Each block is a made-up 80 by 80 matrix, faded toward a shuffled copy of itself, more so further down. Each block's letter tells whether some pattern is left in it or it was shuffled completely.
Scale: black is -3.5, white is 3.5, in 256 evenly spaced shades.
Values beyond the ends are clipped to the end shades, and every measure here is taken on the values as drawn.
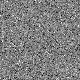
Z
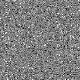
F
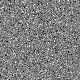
Z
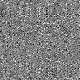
F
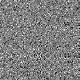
F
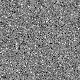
Z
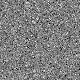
Z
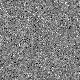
Z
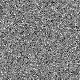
Z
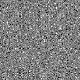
F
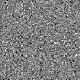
F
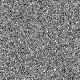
Z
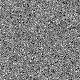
Z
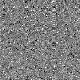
F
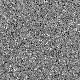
Z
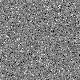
Z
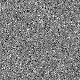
Z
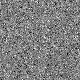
Z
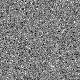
Z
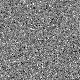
Z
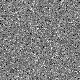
Z
